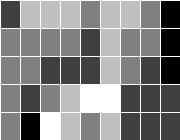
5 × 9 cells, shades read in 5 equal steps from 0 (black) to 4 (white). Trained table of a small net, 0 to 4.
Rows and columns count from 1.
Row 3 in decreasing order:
3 2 2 2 1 1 1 1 0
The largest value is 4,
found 3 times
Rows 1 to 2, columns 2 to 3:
3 3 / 2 2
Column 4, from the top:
3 2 1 3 3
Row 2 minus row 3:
0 0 1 1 0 0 0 1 0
